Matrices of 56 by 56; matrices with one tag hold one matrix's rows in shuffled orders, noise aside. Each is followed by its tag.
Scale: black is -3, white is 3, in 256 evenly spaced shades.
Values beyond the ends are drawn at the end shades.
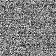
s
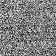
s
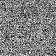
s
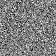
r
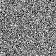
r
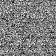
s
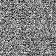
s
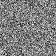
r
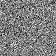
r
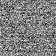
s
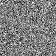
r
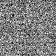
s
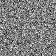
r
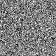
r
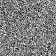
r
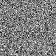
r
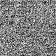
s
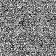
s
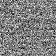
s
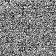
s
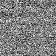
s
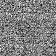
s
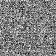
s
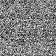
s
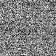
s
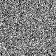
r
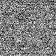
s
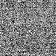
s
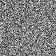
r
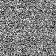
s
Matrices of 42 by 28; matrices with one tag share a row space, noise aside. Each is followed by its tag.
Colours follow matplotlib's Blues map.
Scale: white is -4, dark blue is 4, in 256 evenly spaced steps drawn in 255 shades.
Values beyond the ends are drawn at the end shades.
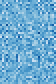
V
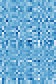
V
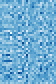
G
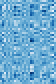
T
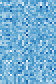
G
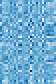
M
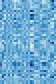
T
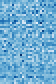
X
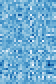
M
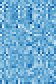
V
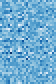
G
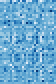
X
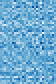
X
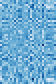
M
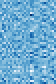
T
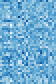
G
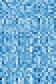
V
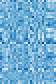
M
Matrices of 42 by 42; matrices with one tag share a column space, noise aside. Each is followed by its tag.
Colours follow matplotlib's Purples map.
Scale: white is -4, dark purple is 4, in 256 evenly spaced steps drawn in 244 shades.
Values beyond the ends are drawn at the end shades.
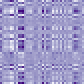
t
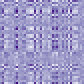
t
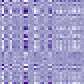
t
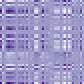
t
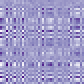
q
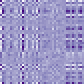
t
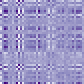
t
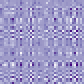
q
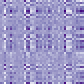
t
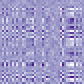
q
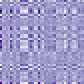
t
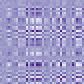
q
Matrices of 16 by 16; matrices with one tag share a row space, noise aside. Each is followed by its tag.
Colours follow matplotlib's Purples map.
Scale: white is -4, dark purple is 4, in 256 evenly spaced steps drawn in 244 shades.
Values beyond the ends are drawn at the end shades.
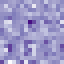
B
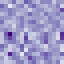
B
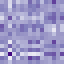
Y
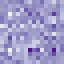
Y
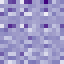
B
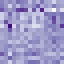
Y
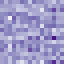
Y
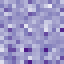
B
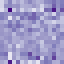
Y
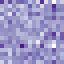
Y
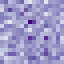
B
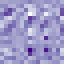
B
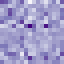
B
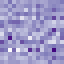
Y
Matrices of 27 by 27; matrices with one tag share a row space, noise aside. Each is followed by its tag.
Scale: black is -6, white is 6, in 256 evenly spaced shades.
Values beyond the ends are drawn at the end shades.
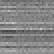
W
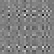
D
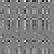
D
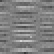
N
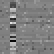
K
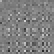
D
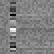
K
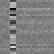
K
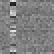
K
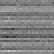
W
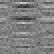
N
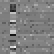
K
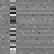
K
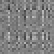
D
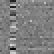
K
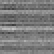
W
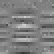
N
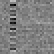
K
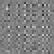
D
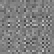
D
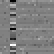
K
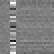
K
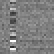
K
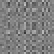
D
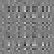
D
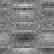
N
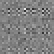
D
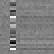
K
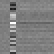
K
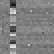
K
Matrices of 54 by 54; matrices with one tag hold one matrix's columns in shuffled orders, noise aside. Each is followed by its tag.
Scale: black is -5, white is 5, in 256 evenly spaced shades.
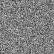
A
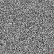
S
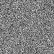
A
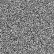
S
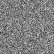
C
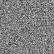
A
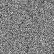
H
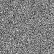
H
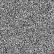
A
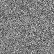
C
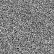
S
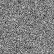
H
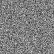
H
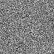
S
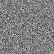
S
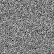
C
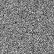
H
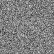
C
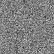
H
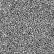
C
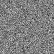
H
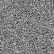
H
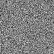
H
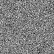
A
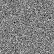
H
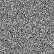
C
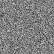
S
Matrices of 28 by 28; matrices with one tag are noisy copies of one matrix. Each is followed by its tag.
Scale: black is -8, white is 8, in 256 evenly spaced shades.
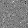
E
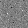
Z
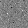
Z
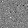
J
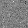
E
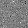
E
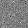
E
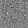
Z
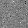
E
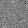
E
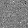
E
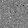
J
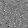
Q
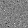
Q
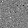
J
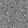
Z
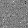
E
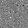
J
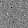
Z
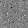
Z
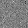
E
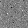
Z
